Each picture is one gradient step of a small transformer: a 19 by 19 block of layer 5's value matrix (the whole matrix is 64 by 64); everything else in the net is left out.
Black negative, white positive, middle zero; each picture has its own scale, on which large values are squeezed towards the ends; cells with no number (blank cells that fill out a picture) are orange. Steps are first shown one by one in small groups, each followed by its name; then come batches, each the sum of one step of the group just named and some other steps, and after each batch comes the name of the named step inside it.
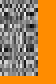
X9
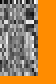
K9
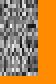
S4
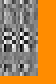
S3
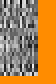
S4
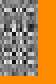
X9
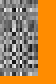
X9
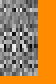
S3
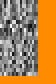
S4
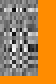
S4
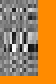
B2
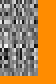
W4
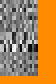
B2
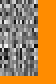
W4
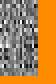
W4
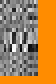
B2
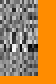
B2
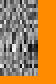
B2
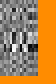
B2
